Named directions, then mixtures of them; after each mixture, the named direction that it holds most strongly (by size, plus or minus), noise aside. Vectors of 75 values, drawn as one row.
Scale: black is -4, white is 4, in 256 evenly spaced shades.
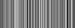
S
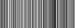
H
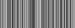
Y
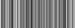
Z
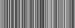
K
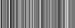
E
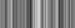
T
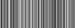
E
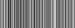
H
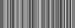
Y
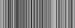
H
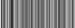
Z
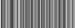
Z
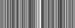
Y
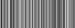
E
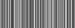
K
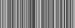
Y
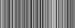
H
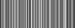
S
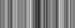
T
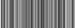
Z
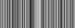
Y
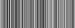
K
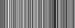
H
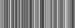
K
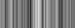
T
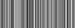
S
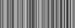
Y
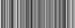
Z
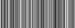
E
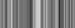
T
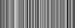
S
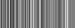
E
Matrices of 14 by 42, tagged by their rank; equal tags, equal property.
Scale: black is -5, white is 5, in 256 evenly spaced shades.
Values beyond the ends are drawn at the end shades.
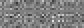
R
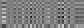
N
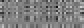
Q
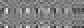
Q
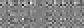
R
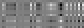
N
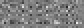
R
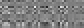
Q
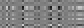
N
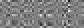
Q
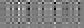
N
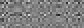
R
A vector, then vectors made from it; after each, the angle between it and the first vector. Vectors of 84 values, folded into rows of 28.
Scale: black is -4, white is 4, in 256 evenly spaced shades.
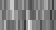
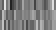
partly opposed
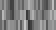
nearly opposite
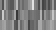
partly opposed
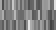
partly aligned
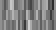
nearly parallel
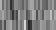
nearly opposite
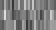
partly opposed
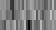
nearly opposite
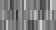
partly opposed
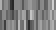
nearly opposite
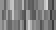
nearly parallel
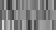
partly opposed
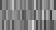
partly aligned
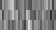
nearly parallel
